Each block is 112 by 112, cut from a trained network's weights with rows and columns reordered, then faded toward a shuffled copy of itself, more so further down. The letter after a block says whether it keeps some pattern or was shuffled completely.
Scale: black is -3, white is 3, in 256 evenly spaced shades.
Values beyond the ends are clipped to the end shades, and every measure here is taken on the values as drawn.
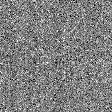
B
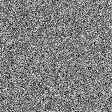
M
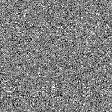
B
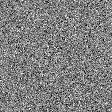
M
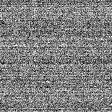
B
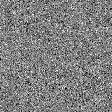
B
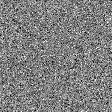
M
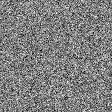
M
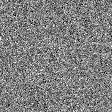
M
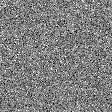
M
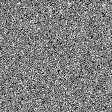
M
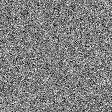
M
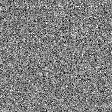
B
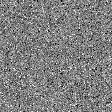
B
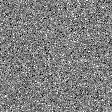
M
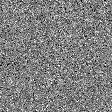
M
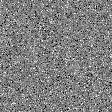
M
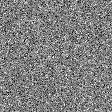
M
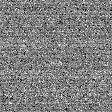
B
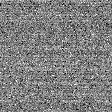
B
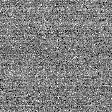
B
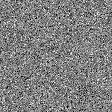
M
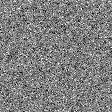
M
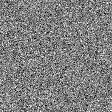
M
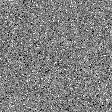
M
